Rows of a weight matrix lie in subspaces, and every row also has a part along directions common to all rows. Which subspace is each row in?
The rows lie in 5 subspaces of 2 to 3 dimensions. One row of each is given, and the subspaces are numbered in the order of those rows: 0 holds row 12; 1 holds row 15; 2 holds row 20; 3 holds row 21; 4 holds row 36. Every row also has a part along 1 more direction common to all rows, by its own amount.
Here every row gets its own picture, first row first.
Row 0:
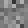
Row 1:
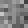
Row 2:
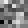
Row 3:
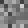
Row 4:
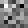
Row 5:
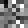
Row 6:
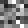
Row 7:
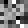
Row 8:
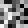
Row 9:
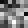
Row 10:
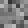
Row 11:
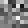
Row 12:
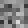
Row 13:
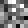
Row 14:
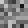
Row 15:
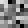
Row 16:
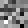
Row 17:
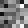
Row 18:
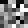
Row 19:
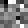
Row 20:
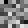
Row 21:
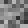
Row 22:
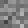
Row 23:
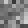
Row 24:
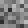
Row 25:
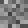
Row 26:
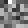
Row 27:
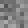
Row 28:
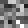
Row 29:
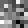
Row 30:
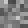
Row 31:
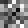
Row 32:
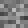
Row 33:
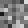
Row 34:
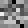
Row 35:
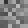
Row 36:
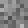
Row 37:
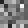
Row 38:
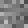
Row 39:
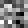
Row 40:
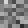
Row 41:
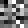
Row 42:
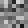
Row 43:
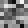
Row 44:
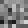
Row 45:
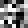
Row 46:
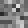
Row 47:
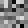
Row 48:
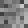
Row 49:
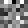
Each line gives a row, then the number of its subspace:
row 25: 2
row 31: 4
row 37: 2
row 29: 0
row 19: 1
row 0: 1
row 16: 4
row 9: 4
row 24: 2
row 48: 3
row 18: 1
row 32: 1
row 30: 1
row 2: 0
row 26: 1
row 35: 2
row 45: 0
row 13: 3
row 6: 0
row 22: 4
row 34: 4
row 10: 1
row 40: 2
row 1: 3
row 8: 3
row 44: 2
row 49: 1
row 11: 1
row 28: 0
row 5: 4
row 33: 3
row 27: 4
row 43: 4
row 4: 4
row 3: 2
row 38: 3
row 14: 2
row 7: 3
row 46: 1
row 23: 3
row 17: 3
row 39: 0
